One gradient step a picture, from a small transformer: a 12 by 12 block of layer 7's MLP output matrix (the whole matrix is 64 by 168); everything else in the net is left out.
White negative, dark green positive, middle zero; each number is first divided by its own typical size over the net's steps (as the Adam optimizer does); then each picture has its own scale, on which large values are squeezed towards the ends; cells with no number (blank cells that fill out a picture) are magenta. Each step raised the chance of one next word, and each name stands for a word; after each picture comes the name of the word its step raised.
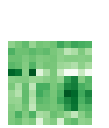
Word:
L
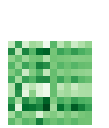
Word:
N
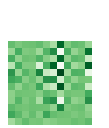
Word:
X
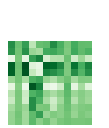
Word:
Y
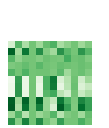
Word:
N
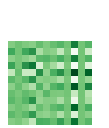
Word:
X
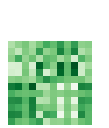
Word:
Y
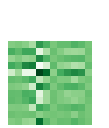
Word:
X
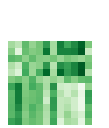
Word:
Y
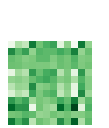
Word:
N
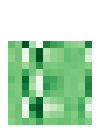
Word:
N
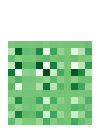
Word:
X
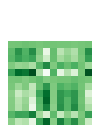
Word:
L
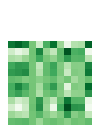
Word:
N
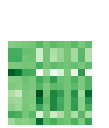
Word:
L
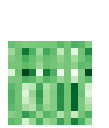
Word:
L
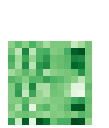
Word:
N
